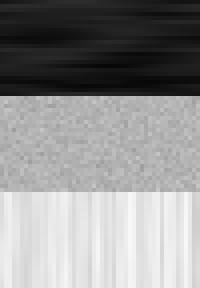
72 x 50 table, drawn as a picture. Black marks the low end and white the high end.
The table splits into 3 rows of 1 panel. Panel 1,1: very low, streaked across, faint in contrast. Panel 2,1: high, fine-grained, faint in contrast. Panel 3,1: very high, streaked downward, faint in contrast.
